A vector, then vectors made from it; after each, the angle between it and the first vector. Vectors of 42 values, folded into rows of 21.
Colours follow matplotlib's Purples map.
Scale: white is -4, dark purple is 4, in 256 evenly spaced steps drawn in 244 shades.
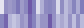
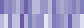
orthogonal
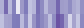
partly opposed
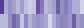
nearly opposite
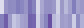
nearly parallel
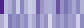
nearly opposite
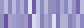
orthogonal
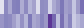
partly aligned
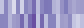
partly aligned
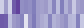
partly aligned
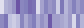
nearly parallel
